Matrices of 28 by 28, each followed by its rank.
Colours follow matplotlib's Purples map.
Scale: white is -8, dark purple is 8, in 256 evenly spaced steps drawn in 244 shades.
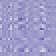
three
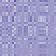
two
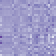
three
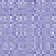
three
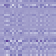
two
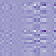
two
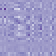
three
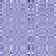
two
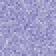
full rank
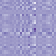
two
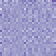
three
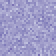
full rank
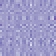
three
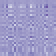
two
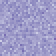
full rank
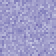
full rank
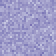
full rank
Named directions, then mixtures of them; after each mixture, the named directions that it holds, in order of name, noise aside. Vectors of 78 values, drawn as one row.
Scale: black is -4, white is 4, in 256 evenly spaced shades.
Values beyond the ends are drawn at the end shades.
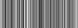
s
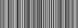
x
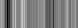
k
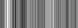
k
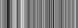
k, x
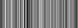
s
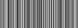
x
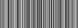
x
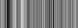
k, x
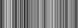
k, s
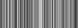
s, x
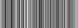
s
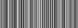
x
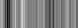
k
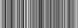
s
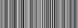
x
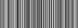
x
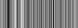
k, x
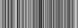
s, x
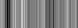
k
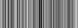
s, x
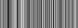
k, x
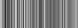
k, s
